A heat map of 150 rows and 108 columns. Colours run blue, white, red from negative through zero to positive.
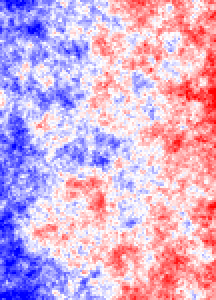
Average level on the scale: 50%. Slope: up to the right. Stripes: none. Grain: blotchy.
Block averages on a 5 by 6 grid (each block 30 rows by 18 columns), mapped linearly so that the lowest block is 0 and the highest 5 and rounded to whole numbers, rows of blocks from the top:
1 2 3 4 4 5
2 2 3 3 3 5
1 2 2 3 4 5
1 3 4 3 4 4
0 2 3 4 5 4
